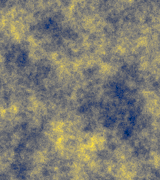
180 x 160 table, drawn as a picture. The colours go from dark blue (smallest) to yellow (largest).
No seam splits the table. The middle right is the ninth with the lowest average. The bottom middle is the ninth with the highest average. On average the colour sits 50% of the way up the scale. No overall slope runs across the table.
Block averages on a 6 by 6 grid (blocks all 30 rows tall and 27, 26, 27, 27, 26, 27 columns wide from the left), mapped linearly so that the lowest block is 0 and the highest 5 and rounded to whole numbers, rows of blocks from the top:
4 2 3 3 2 3 / 2 3 2 4 3 4 / 2 2 4 3 2 3 / 3 3 3 1 0 3 / 2 2 5 4 1 2 / 2 3 4 4 4 3
